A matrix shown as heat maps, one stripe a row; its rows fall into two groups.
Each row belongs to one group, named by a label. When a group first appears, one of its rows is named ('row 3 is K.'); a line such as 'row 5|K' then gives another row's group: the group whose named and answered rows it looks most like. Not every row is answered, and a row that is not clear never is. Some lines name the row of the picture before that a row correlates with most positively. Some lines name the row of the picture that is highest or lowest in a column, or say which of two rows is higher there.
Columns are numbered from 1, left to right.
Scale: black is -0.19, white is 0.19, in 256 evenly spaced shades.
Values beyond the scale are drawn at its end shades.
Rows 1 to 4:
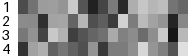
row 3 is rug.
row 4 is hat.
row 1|hat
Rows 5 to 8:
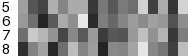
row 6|rug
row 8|hat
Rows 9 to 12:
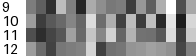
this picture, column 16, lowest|10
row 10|rug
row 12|rug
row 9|rug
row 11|rug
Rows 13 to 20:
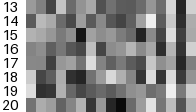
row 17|rug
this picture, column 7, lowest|20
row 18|rug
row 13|rug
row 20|hat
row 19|rug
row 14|hat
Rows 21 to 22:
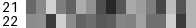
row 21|hat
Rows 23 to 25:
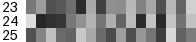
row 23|rug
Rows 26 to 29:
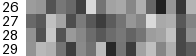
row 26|rug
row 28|hat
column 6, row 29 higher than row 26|Yes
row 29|hat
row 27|hat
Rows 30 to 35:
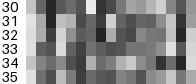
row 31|rug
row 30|rug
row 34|rug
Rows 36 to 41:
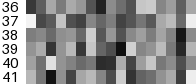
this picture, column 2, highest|39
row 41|rug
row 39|rug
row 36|hat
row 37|rug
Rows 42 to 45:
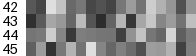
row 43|hat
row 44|hat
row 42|hat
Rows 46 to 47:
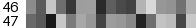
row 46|hat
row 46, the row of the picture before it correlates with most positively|43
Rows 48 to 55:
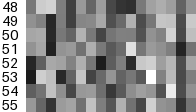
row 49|rug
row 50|rug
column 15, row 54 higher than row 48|Yes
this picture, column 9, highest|53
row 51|rug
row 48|hat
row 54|hat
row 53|hat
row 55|rug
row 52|hat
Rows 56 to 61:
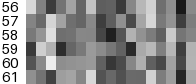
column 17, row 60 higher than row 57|Yes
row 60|hat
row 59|hat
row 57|hat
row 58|hat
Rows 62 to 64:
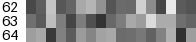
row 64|rug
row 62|hat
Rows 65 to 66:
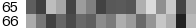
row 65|hat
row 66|rug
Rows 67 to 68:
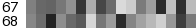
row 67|rug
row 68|rug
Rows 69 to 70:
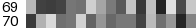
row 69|rug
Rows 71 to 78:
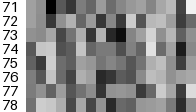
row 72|rug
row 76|hat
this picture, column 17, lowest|72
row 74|hat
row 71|rug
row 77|rug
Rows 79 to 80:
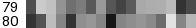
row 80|hat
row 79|hat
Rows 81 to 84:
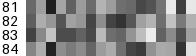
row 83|hat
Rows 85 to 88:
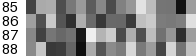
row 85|hat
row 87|rug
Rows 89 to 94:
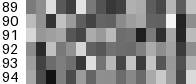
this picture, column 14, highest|94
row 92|hat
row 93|rug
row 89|hat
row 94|rug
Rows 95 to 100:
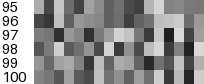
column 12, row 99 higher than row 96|No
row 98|hat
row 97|rug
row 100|rug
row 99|rug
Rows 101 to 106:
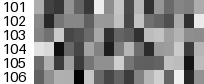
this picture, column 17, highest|102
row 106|hat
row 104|rug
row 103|hat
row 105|rug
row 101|rug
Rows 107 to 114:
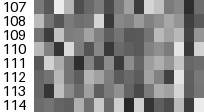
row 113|hat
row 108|rug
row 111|hat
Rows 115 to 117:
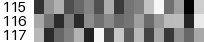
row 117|rug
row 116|rug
